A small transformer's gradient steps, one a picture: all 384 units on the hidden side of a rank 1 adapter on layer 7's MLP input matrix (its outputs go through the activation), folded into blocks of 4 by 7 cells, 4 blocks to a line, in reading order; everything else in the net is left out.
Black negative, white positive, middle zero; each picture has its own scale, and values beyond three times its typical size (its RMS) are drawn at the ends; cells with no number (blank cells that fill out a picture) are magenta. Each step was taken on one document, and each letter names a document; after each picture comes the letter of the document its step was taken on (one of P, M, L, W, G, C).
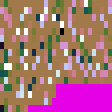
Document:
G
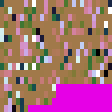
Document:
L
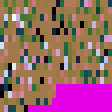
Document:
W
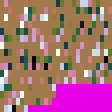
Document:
W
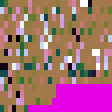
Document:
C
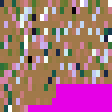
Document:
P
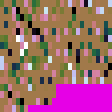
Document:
P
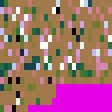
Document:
C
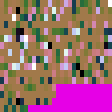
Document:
P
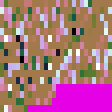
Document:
C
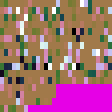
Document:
C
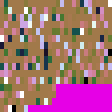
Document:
W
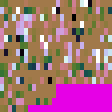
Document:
C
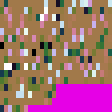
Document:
G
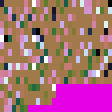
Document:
L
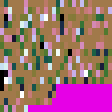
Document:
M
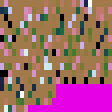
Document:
M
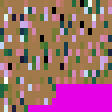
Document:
W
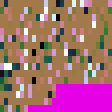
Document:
G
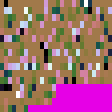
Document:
M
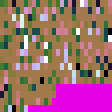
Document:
P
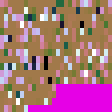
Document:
W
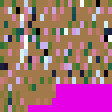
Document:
P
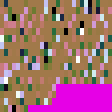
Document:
W
